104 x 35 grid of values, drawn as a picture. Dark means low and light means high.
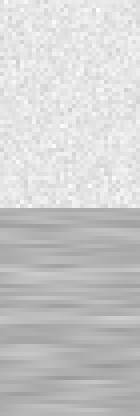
It is made of 2 by 1 panels. Panel 1,1: very high, fine-grained, faint in contrast. Panel 2,1: high, streaked across, faint in contrast.
